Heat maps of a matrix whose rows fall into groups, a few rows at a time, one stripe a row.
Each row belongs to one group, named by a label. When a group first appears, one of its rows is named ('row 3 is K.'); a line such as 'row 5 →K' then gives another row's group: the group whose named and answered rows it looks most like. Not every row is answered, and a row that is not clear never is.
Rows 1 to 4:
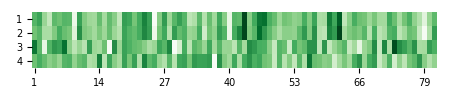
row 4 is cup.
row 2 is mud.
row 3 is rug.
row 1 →mud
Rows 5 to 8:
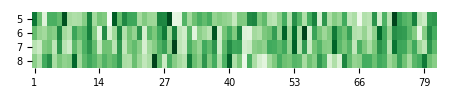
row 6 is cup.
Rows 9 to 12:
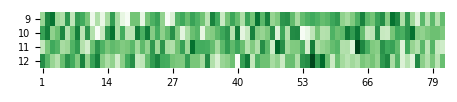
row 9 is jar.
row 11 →jar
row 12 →cup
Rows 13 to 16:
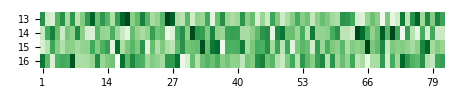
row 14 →jar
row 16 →rug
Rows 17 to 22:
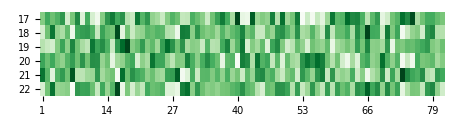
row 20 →cup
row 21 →rug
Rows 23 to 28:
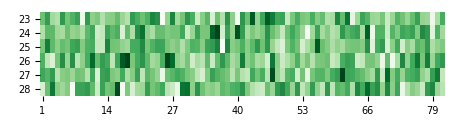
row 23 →mud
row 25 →cup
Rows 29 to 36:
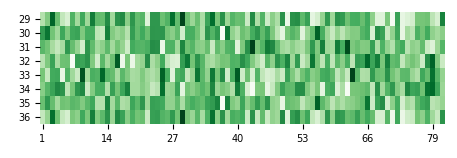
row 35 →cup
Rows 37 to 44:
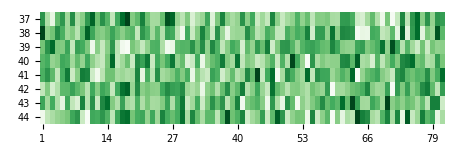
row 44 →jar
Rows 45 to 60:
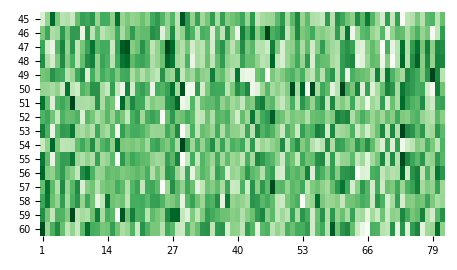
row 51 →rug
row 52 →mud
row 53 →rug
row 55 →rug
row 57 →mud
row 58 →cup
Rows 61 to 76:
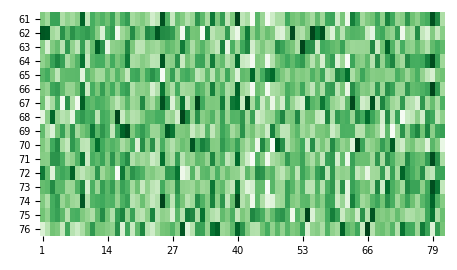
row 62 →cup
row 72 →rug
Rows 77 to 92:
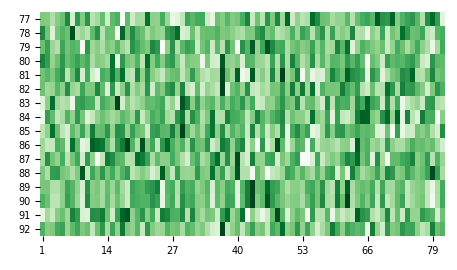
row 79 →mud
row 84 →jar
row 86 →jar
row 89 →mud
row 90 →mud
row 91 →jar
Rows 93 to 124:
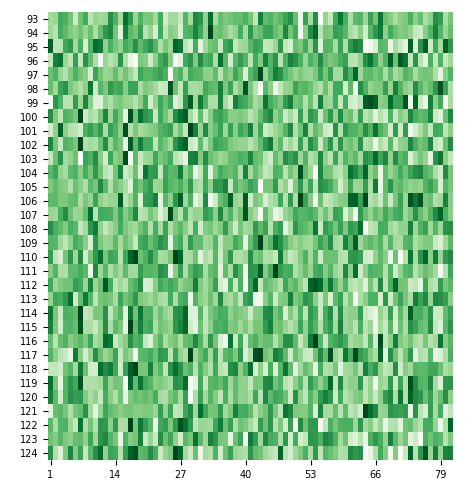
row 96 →jar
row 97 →mud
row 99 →jar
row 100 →rug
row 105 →cup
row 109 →mud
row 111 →mud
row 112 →cup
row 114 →rug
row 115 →rug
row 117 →mud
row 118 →jar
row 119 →rug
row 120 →rug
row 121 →jar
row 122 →rug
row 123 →cup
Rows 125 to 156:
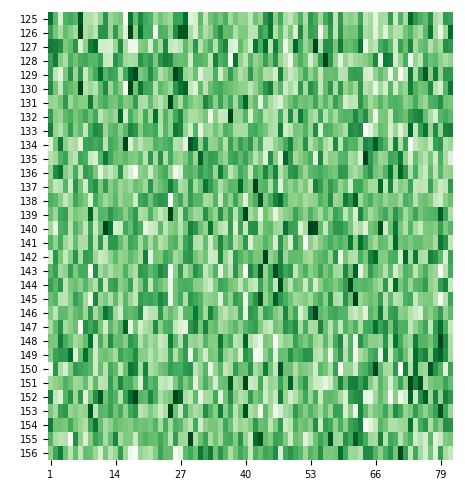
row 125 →rug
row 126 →rug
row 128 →cup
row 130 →rug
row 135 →jar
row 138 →mud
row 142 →jar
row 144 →mud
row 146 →cup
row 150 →jar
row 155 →mud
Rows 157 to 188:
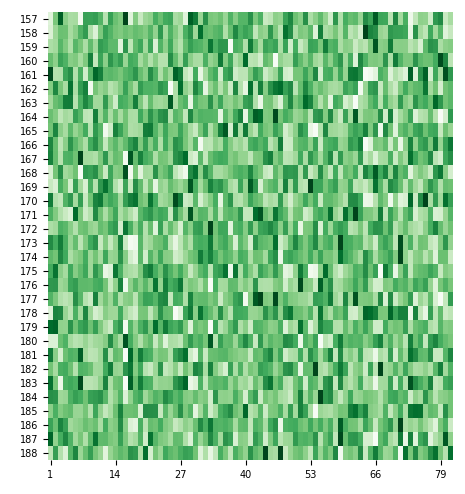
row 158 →jar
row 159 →cup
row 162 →mud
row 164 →mud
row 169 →cup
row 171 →mud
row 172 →cup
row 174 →jar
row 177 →mud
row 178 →jar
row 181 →rug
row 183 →rug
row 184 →cup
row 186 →jar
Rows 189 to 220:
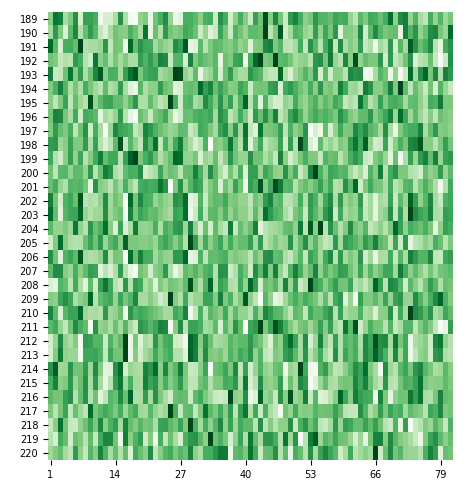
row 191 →rug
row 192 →mud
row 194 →jar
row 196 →jar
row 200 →cup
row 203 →rug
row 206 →rug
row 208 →cup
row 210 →rug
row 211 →mud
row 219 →cup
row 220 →cup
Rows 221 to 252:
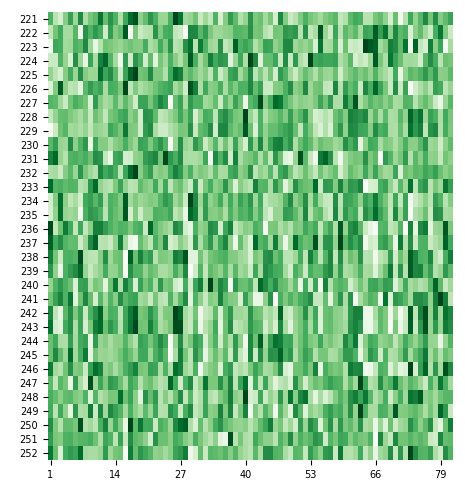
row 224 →cup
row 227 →mud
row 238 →rug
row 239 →rug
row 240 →cup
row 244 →mud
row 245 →mud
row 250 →rug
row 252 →rug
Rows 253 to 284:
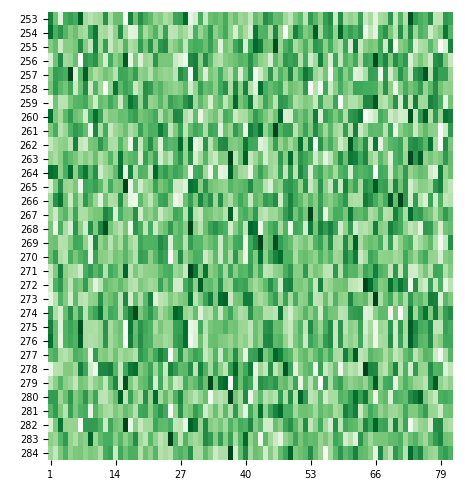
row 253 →rug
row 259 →jar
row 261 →mud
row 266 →jar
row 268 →cup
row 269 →mud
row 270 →mud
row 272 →jar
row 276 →rug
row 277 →mud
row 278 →jar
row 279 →cup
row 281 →mud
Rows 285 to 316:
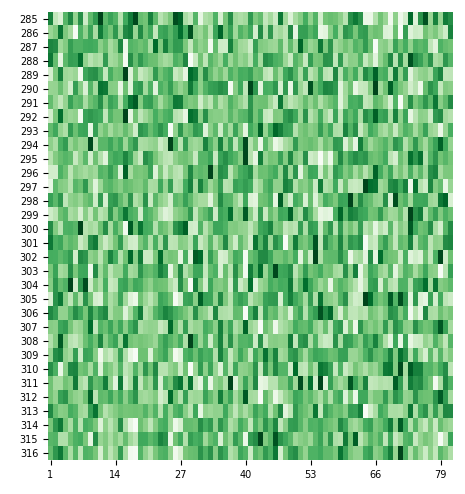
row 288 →rug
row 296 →cup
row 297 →jar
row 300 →rug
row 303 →mud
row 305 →jar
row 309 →jar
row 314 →jar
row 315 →mud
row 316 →jar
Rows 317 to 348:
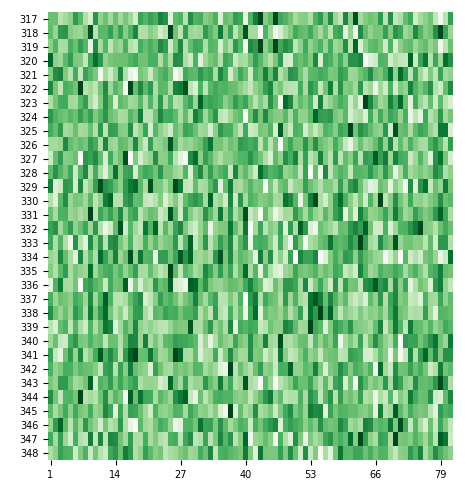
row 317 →mud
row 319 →mud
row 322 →rug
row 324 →cup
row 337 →cup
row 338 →cup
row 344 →rug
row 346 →jar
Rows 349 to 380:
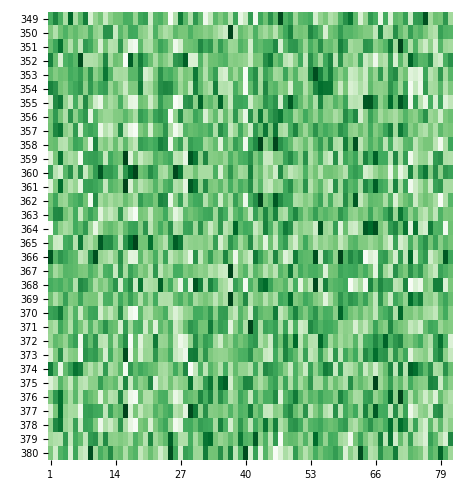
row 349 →mud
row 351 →jar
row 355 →jar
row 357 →jar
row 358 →mud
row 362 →mud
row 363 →jar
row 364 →jar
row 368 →cup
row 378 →jar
